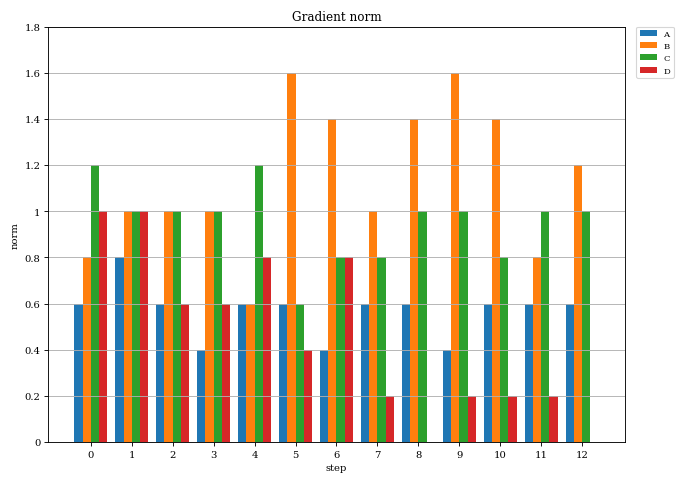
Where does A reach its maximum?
1
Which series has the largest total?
B
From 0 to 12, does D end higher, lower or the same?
lower
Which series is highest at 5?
B
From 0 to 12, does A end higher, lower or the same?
the same
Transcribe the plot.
Title: Gradient norm
x-axis: step, ticks 0 1 2 3 4 5 6 7 8 9 10 11 12
y-axis: norm, ticks 0 0.2 0.4 0.6 0.8 1 1.2 1.4 1.6 1.8
Legend: A, B, C, D
Values:
A: 0.6 0.8 0.6 0.4 0.6 0.6 0.4 0.6 0.6 0.4 0.6 0.6 0.6
B: 0.8 1 1 1 0.6 1.6 1.4 1 1.4 1.6 1.4 0.8 1.2
C: 1.2 1 1 1 1.2 0.6 0.8 0.8 1 1 0.8 1 1
D: 1 1 0.6 0.6 0.8 0.4 0.8 0.2 0 0.2 0.2 0.2 0
